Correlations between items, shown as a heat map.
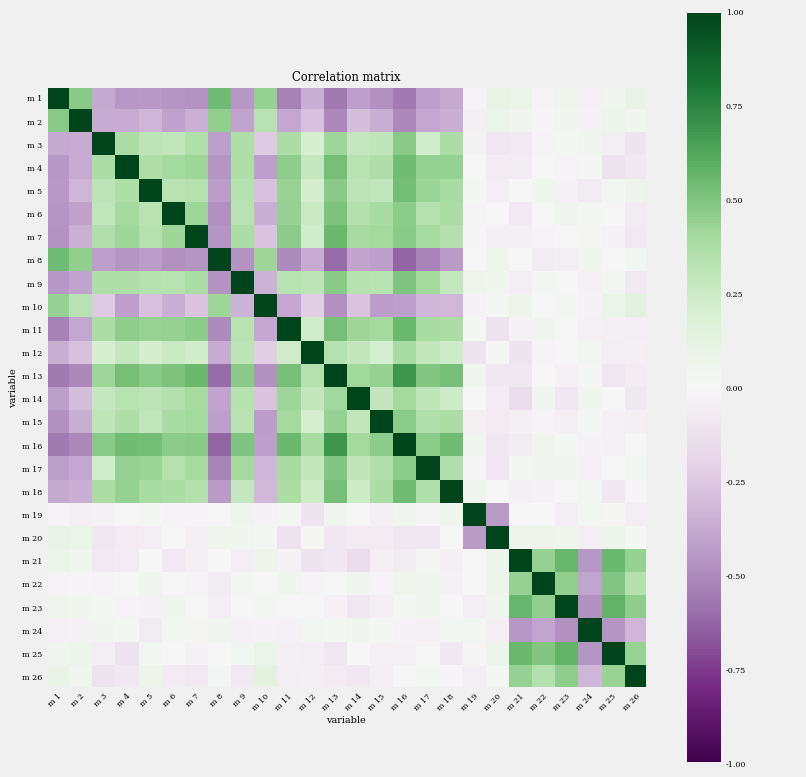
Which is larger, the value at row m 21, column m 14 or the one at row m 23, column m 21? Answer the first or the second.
the second
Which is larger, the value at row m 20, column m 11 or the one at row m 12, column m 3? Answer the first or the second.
the second
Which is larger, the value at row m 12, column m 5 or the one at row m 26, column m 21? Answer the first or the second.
the second
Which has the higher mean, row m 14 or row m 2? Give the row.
m 14
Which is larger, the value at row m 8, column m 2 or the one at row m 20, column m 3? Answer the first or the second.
the first
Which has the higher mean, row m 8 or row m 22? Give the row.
m 22
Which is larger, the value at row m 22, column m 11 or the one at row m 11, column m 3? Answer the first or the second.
the second
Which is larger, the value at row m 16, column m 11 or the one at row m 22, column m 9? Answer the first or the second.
the first
